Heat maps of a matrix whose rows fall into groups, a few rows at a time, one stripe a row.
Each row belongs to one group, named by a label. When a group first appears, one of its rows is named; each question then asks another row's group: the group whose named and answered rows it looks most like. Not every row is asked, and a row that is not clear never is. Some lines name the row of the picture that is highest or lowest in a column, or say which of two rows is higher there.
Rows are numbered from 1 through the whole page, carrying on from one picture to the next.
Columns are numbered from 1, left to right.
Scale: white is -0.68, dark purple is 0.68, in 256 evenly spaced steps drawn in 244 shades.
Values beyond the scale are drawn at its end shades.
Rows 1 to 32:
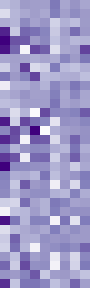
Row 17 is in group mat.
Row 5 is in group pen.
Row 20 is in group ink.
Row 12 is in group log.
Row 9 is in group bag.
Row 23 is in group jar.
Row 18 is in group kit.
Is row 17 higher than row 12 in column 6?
No
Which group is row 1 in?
log
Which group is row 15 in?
bag
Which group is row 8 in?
jar
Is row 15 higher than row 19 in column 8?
Yes
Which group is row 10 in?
log
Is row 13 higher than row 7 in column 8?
Yes
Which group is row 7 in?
ink
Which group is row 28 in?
ink
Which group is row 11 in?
log
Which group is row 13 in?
ink
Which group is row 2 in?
log
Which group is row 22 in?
mat
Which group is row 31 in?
bag
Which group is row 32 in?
mat
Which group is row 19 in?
pen
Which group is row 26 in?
log
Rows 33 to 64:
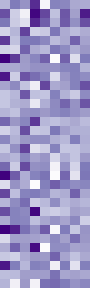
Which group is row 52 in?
pen
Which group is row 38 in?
jar
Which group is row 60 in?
bag
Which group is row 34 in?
kit
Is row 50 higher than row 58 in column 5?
No
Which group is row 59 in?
log
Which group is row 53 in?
ink
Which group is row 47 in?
jar
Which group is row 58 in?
pen
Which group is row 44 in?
ink
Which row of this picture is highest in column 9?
34
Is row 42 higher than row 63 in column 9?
Yes
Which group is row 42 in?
ink
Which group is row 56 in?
bag
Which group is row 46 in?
bag
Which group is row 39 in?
pen
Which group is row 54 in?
mat
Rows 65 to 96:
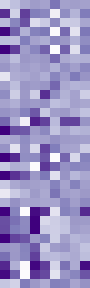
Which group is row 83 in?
ink
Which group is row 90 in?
bag
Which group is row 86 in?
log
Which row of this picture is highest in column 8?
78
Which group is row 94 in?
kit
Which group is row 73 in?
log
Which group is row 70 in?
pen
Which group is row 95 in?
kit
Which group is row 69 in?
jar
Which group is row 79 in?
pen
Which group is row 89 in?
bag
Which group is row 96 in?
jar
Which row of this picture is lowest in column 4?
83
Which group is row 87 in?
ink
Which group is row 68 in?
pen
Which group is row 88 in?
kit
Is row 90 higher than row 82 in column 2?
No
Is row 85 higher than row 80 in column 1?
No
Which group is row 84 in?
pen
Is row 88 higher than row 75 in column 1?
Yes
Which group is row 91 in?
pen
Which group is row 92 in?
bag
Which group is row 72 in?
ink
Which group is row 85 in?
log
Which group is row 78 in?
kit
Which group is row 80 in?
jar
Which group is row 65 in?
log
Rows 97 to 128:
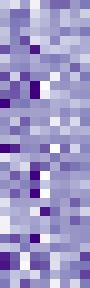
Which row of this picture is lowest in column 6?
113
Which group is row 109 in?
ink
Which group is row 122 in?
log
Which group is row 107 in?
bag
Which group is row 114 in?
log
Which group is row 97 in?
ink
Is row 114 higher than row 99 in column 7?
Yes
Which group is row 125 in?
kit
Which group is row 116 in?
bag
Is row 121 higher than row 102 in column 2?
No
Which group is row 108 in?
pen
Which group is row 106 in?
bag
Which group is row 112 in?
jar
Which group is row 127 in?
ink
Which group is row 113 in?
pen
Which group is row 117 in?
bag
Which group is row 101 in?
jar
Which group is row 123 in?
bag
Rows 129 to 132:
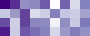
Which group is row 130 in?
jar
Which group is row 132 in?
mat
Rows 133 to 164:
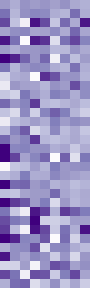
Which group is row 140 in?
mat
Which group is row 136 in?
log
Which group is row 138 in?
mat
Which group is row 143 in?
jar
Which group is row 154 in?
log
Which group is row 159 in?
pen
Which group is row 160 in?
bag
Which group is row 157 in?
bag
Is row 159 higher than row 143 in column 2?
Yes
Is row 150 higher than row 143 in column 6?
No
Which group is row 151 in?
log
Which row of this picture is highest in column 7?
156
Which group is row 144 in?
bag
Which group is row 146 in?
log
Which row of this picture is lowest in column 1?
151
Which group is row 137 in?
kit
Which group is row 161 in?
pen
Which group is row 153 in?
pen
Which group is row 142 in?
log
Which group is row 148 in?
bag
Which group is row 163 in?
kit
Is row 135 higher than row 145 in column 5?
Yes
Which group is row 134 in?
mat
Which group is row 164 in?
jar
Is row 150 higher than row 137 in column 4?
No
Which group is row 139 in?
pen
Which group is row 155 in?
pen
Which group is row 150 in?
pen
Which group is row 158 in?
kit
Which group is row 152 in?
jar
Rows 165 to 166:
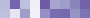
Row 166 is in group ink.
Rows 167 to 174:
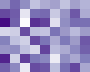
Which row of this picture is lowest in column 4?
172
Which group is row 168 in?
kit
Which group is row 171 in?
kit
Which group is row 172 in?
ink
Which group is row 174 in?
kit
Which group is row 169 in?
kit
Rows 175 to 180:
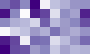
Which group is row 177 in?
ink
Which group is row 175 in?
bag
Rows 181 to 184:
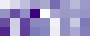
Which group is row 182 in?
bag
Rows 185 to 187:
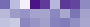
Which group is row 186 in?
log
